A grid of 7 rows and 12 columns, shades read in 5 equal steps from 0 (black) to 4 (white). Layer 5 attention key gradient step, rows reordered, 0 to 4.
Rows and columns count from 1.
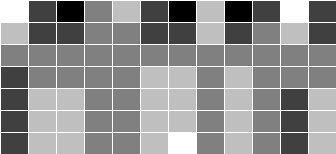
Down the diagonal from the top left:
4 1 2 2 2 3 4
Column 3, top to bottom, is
0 1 2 2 3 3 3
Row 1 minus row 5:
3 -2 -3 0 1 -2 -3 1 -3 -1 3 -2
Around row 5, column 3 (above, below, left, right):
2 3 3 2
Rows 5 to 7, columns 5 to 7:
2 3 3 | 2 3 3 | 2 3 4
